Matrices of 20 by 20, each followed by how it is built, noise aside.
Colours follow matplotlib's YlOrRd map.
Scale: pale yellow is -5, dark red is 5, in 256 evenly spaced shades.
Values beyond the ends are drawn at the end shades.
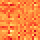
low rank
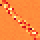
banded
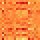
low rank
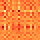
low rank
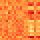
low rank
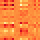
low rank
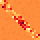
banded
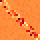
banded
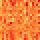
low rank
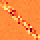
banded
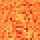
low rank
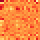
low rank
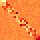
banded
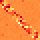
banded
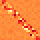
banded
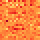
low rank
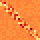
banded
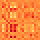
low rank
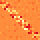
banded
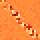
banded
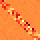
banded
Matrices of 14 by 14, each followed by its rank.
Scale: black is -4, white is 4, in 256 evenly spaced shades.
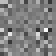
three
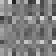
two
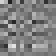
two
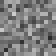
full rank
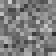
full rank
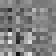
two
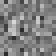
three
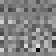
three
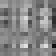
two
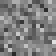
full rank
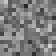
full rank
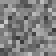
full rank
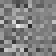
three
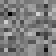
three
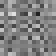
two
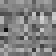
three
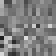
three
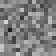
full rank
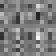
two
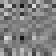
two
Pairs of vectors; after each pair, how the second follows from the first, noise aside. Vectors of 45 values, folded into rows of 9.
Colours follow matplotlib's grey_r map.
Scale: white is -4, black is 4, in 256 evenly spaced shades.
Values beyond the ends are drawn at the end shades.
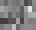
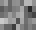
negated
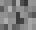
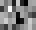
scaled up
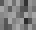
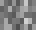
negated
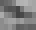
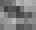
copied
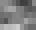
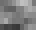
negated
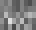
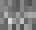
copied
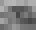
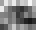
scaled up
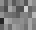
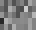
copied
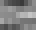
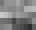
wrapped around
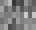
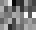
scaled up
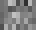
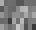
wrapped around
